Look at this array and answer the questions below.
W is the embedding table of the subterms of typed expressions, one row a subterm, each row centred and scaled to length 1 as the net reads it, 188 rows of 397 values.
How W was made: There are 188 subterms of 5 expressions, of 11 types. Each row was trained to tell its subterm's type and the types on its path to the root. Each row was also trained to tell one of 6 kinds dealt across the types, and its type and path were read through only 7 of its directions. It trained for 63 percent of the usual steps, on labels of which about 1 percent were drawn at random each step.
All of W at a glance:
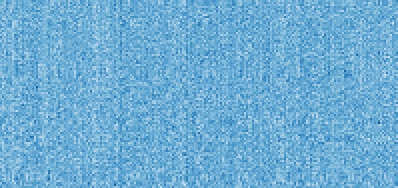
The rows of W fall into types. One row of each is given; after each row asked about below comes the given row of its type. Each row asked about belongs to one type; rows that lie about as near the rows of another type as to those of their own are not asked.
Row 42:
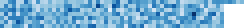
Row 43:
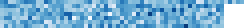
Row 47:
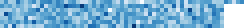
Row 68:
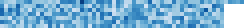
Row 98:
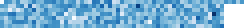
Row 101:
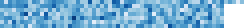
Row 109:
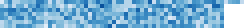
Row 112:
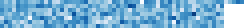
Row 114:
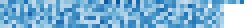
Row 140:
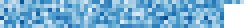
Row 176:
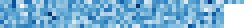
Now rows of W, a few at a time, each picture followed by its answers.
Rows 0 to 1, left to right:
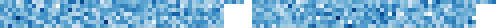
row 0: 98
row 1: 47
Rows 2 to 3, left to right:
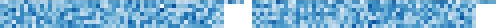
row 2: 114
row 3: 68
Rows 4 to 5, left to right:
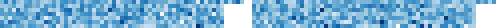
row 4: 98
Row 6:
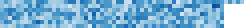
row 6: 109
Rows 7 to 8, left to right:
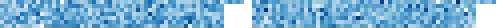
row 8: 101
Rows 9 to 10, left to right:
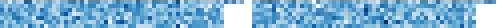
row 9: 98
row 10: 114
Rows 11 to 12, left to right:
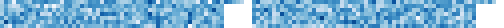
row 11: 42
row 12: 176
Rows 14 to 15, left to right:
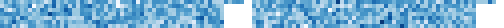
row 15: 101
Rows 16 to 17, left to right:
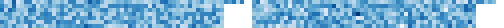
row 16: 68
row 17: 43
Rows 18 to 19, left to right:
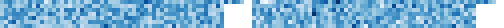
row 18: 109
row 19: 98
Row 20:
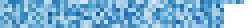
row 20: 114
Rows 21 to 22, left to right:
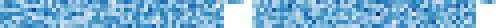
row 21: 109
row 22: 109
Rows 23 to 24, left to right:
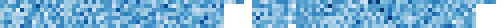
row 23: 47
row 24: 68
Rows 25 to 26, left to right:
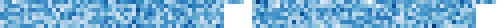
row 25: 109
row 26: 109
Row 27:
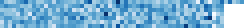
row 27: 43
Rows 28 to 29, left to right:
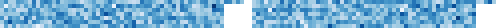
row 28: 43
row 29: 109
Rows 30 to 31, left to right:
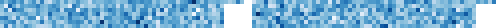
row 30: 101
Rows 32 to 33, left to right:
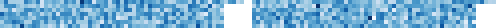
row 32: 42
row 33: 42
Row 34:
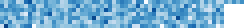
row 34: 176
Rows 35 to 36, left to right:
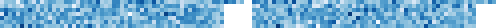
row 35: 42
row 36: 43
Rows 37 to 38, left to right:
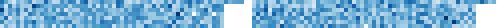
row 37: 68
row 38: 42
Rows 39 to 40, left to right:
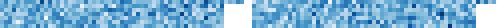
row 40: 98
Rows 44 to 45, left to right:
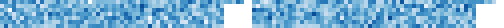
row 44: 43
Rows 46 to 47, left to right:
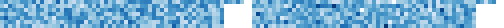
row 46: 140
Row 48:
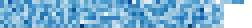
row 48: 47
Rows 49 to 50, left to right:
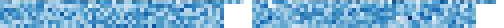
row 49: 109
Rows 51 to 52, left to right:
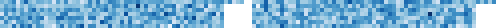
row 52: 68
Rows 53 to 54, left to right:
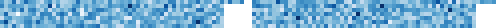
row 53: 47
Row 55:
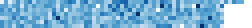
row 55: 98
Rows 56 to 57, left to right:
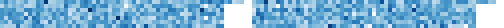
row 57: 109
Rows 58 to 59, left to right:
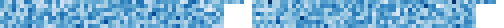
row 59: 68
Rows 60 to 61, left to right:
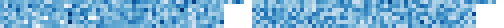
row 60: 112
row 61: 42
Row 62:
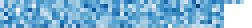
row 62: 42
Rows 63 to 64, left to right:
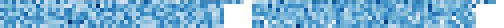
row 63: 140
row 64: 98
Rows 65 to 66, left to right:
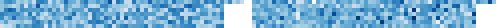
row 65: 109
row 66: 140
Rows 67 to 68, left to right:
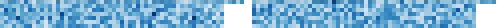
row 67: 114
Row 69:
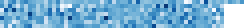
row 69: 101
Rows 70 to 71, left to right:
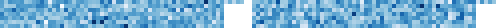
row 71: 42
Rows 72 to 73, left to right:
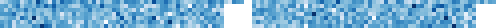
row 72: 98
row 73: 114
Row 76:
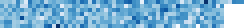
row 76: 112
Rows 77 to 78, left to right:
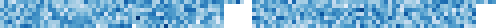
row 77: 140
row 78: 43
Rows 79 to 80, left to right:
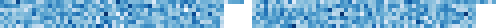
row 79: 47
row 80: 42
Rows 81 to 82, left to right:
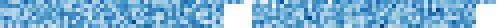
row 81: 43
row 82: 98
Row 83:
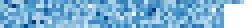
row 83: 176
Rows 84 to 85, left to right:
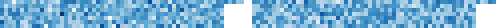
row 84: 98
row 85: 47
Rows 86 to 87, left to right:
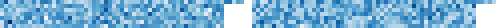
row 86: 43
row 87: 42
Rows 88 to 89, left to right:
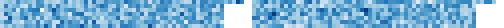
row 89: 109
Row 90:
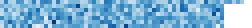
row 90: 43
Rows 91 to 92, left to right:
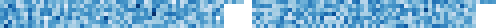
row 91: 176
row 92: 47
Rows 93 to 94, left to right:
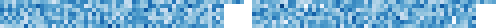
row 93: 112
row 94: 114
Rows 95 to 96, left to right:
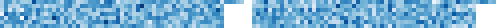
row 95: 42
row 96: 109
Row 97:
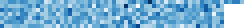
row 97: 42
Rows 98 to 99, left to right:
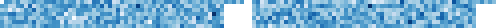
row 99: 43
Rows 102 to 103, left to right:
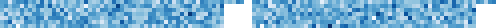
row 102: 43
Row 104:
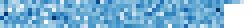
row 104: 140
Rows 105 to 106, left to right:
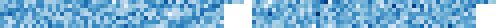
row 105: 114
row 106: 98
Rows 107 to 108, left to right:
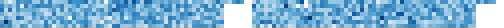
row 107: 112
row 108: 68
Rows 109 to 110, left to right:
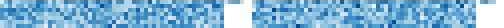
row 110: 109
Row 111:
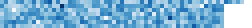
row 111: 43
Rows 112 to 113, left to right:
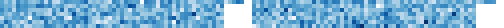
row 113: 112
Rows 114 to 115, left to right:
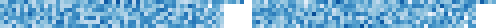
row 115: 114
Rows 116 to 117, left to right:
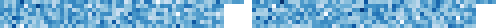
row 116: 112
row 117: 43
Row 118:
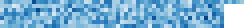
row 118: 109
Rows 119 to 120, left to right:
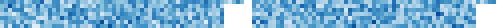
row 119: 101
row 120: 47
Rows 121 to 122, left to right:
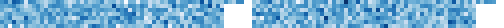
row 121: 47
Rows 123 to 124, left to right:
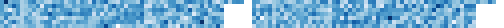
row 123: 68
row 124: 68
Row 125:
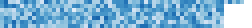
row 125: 43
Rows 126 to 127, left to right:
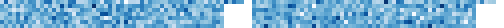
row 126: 68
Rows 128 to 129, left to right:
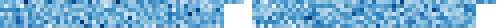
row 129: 43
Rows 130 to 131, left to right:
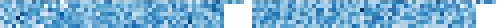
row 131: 42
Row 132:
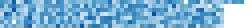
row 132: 47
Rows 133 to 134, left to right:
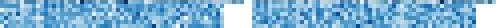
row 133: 68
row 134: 42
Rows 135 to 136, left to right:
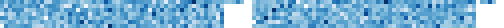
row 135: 101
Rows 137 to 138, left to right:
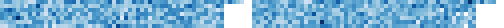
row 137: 109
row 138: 114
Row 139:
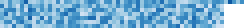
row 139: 114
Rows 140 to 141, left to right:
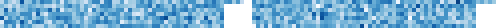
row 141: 101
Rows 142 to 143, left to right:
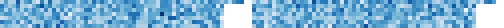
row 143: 68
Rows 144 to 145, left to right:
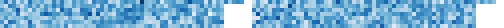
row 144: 68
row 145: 42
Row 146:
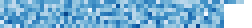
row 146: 42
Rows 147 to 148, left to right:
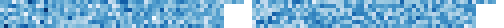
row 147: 176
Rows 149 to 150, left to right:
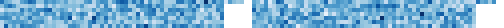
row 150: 68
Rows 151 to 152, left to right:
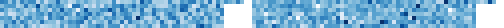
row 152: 101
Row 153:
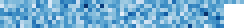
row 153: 98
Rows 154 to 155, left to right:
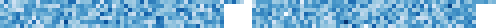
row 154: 176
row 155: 98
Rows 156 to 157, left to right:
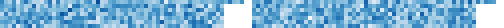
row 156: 43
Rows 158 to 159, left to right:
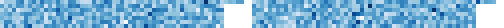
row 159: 112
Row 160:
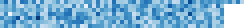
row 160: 140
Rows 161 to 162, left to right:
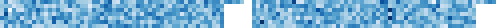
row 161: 140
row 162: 112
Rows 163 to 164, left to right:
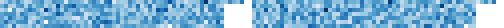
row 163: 114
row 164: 47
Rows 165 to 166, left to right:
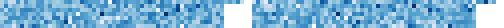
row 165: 42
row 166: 98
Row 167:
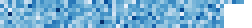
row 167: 112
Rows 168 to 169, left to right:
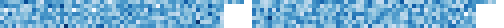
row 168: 47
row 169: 98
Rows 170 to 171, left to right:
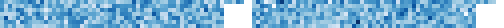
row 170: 43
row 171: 176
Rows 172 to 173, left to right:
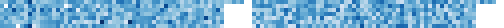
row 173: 47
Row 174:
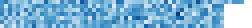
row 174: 68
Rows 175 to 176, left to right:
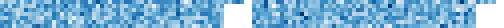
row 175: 98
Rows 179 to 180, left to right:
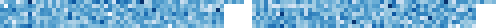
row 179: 176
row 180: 140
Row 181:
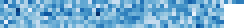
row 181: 68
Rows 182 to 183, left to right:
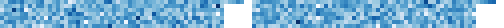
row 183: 114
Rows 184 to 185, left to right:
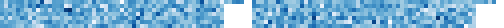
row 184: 112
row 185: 47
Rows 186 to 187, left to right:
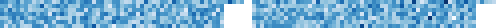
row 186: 98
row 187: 140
